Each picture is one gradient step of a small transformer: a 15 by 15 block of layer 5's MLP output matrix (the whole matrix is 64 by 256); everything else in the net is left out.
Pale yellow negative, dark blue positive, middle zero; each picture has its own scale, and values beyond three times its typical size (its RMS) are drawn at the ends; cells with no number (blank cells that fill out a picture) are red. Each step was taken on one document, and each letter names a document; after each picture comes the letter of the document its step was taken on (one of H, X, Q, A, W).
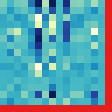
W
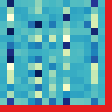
W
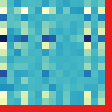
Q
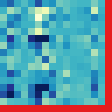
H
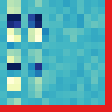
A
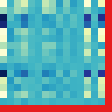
Q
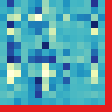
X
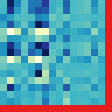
H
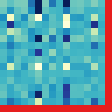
W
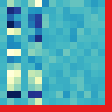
A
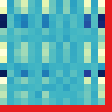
Q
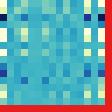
Q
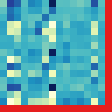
X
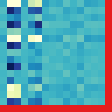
A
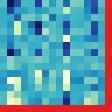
W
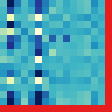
H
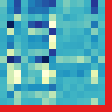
X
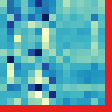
X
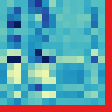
X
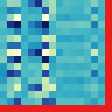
X
